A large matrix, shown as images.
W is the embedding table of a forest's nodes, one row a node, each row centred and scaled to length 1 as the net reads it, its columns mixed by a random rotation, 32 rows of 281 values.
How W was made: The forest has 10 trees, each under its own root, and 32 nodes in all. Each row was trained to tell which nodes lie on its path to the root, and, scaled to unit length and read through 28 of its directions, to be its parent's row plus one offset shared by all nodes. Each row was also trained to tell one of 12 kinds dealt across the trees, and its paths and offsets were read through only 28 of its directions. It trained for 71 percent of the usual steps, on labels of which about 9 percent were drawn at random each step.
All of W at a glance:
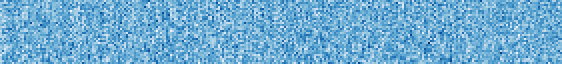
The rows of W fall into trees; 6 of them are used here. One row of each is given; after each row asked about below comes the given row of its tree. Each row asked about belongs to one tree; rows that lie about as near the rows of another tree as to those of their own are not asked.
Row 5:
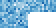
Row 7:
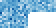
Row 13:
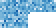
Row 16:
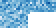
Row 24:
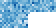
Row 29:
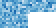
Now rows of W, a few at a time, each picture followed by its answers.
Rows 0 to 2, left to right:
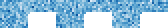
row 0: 24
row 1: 5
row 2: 16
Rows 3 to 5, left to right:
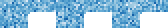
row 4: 7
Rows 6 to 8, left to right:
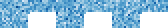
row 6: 29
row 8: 5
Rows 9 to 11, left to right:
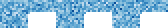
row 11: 13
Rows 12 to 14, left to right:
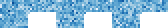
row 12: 24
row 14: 29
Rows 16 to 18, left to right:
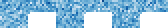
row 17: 5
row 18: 5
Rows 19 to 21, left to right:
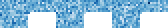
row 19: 13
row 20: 29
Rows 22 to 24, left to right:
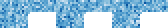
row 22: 24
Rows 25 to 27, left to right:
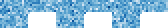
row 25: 24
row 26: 13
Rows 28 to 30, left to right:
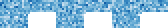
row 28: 29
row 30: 13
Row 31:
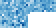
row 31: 16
